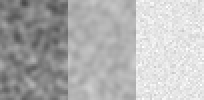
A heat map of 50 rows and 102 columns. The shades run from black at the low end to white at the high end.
The table splits into one row of 3 panels. Panel 1,1: middling, blotchy. Panel 1,2: high, blotchy, faint in contrast. Panel 1,3: very high, fine-grained, faint in contrast.
